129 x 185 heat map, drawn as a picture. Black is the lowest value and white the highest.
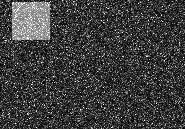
Neither half mirrors the other. An odd patch, higher than its surroundings, sits in the top left. The ninth with the highest average is the top left. No regular stripes run through it. Most values sit low, with a long tail of high ones.
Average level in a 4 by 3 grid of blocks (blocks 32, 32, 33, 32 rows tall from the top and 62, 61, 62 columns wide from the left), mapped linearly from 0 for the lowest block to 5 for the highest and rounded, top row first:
5 0 0 | 1 0 0 | 0 0 0 | 0 0 0
